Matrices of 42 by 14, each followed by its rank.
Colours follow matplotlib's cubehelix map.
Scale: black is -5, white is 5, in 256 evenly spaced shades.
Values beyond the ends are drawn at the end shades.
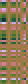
one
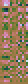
three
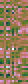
three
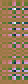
one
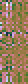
three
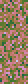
full rank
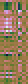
two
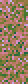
full rank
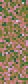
full rank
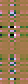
one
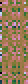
two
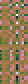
two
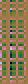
one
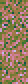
full rank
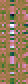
two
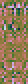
three
